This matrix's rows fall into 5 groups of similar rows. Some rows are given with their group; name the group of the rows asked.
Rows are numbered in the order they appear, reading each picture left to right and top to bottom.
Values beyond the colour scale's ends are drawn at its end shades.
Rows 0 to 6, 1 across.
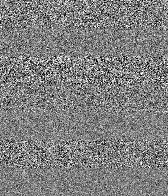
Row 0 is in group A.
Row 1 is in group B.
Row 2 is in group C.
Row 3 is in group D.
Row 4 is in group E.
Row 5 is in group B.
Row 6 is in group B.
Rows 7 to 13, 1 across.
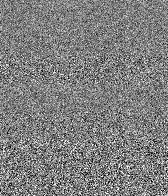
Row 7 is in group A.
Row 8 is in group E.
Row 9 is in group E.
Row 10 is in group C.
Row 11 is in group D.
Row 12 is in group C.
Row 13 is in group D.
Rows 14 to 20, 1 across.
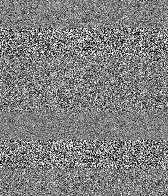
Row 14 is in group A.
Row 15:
A
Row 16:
A
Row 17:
B
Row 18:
E
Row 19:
A
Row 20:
B
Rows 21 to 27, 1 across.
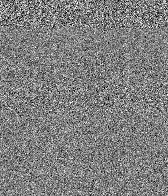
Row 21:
B
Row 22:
A
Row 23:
D
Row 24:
E
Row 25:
A
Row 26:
B
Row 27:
C
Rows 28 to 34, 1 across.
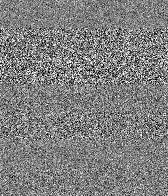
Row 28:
E
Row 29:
D
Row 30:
A
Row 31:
B
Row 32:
B
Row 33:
C
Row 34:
E
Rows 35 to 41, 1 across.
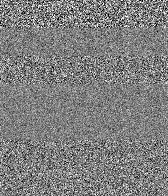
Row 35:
A
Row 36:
D
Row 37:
D
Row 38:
C
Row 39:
A
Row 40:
D
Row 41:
A
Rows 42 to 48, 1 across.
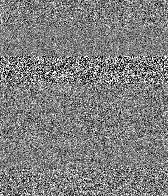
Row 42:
D
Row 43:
D
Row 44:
D
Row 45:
C
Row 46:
D
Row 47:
C
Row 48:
A
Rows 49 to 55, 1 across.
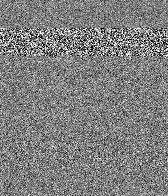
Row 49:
B
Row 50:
C
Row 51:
A
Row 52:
A
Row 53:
C
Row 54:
B
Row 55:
D
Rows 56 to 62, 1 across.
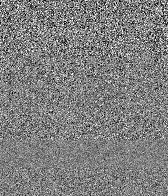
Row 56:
D
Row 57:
C
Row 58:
D
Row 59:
E
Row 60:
A
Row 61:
E
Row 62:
B
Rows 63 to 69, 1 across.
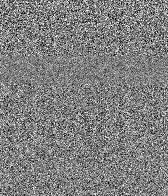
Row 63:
A
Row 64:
D
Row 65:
E
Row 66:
D
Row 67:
D
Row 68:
E
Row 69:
A
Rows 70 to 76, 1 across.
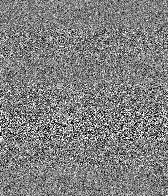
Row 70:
B
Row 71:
E
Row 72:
D
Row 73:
A
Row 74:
A
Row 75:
E
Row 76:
C
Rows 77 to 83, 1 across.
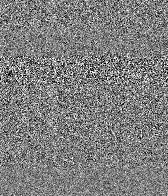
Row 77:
B
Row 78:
C
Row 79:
D
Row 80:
B
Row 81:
B
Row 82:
D
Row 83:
E
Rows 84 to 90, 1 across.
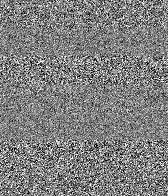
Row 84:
A
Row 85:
E
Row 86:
C
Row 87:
C
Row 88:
E
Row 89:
E
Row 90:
B
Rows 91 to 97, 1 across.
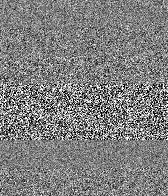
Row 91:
C
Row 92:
D
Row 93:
E
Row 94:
C
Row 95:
C
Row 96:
B
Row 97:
A
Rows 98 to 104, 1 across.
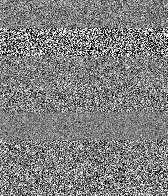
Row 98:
C
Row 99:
C
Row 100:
E
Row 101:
C
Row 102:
B
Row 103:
E
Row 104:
E
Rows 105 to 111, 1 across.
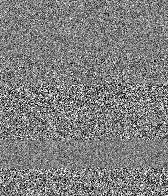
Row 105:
E
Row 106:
C
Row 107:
D
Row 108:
E
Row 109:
B
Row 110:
B
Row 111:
C
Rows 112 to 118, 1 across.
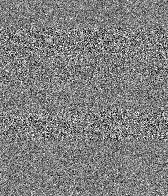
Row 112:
E
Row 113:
E
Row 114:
B
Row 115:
C
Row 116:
C
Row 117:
B
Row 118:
E
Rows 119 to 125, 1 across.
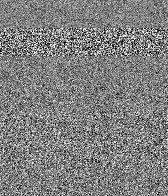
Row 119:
C
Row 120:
A
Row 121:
B
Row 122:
E
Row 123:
C
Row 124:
C
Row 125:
B
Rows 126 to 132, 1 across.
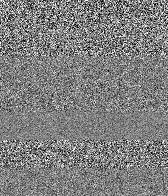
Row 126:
D
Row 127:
A
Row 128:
A
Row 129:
D
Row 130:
B
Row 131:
C
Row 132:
D
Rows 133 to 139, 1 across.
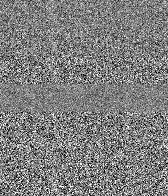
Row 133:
B
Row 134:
B
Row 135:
B
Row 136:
E
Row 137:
D
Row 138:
C
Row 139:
B
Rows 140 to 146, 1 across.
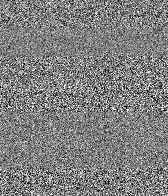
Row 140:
B
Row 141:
C
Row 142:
E
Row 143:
C
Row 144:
E
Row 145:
B
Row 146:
E
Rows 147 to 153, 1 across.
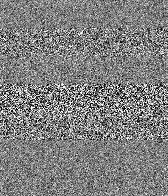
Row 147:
C
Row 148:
E
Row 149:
C
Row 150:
E
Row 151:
C
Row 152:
E
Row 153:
D
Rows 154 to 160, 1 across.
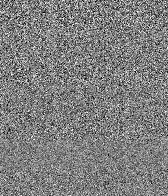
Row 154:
B
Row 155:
B
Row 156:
B
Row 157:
D
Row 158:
D
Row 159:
A
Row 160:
E
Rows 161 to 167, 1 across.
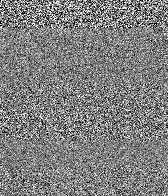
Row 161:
A
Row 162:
C
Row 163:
B
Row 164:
A
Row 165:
B
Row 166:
A
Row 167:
A
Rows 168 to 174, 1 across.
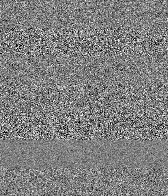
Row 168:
B
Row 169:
B
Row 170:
E
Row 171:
E
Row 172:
B
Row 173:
A
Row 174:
C
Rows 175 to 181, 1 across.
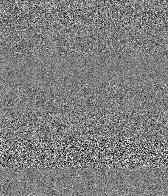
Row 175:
B
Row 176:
B
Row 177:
D
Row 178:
D
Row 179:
A
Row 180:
D
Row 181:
D
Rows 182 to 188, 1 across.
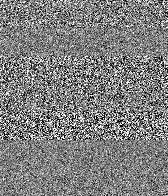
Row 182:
C
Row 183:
E
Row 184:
C
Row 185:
D
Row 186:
E
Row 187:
B
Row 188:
C
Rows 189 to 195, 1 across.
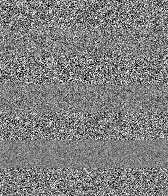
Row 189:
E
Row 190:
C
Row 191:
B
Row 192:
B
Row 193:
E
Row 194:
B
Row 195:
A
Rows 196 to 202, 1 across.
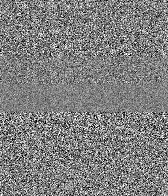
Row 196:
B
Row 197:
A
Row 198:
A
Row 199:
A
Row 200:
C
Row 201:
B
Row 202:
A
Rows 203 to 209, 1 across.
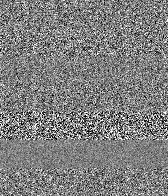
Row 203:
B
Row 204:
A
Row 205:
B
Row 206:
D
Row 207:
D
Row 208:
C
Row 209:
E
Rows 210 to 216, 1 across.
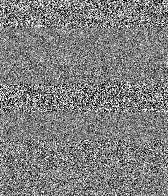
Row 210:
C
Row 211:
E
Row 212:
C
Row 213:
D
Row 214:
D
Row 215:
D
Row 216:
A
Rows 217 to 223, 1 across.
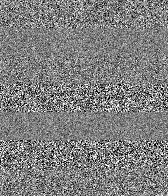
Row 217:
E
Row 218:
A
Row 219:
B
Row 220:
D
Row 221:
B
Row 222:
D
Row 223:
D
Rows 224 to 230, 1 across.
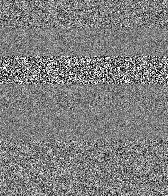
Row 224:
B
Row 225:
B
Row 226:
B
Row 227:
B
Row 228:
E
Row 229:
E
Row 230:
C
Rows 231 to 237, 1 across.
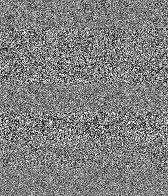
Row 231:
D
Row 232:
B
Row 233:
B
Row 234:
E
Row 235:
E
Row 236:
C
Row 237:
E
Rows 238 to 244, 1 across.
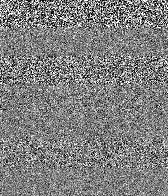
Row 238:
D
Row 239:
C
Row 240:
A
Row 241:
A
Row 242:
E
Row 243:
C
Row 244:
A
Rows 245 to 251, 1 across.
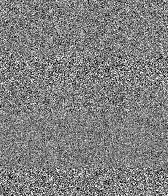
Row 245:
E
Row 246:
E
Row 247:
E
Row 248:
A
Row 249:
C
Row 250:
B
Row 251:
E
